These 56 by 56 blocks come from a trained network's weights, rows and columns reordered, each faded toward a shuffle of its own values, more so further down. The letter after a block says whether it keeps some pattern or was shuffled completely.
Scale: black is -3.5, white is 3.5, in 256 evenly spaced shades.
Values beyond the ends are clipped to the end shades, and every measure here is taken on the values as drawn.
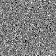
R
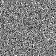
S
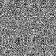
R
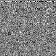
R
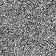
S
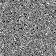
S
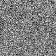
R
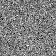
S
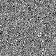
R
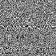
R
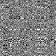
R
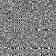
R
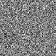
R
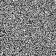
S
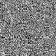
R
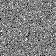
S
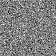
S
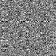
R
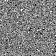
S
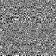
R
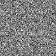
R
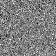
S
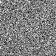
S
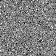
S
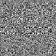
R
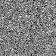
S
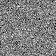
S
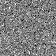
S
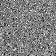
S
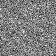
S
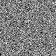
S
